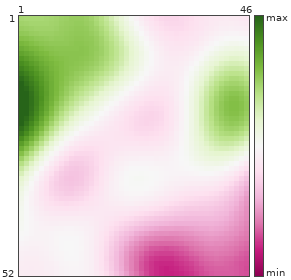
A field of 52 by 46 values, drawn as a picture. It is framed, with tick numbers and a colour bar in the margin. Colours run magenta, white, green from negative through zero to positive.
On average the colour sits 50% of the way up the scale. Values rise toward the top left. No lone cell stands out from its neighbours. No regular stripes run through it. The middle left is the roughest part. The field is smooth, with broad soft blobs.
